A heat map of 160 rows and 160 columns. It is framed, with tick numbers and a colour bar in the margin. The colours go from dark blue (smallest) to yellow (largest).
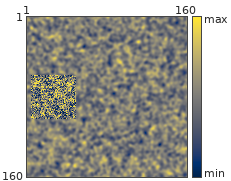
Overall the values sit about 50% of the way up the scale. The middle left is the roughest part. The field is mottled with small blotches. An odd patch, rougher than its surroundings, sits in the middle left. No regular stripes run through it. The halves do not mirror each other. No overall slope runs across the table.
